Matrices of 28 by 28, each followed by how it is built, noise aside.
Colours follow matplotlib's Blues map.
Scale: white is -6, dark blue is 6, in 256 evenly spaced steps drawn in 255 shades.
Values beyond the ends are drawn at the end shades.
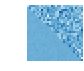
upper triangular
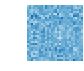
low rank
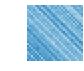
Toeplitz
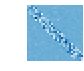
banded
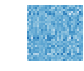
low rank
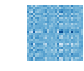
low rank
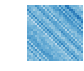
Toeplitz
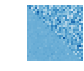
upper triangular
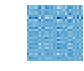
low rank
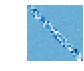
banded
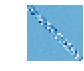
banded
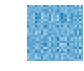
low rank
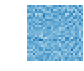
low rank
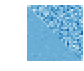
upper triangular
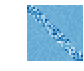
banded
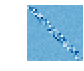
banded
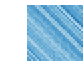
Toeplitz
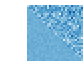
upper triangular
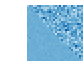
upper triangular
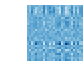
low rank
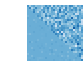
upper triangular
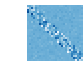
banded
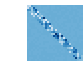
banded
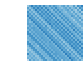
Toeplitz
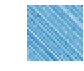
Toeplitz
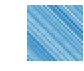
Toeplitz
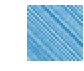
Toeplitz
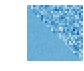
upper triangular
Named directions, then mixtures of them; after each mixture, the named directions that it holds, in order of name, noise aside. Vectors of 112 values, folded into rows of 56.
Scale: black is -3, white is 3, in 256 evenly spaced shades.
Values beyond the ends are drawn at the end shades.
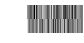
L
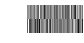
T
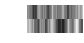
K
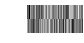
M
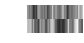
K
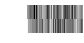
K, L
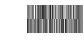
L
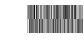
L, T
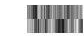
K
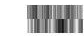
K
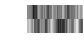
K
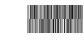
L, M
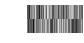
K, M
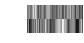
K, T
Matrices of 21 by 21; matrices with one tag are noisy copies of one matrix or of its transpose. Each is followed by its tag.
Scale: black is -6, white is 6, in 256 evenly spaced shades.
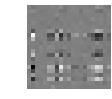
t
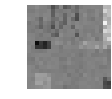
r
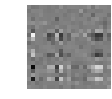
t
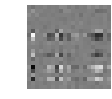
t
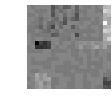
r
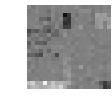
r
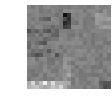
r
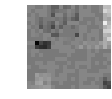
r
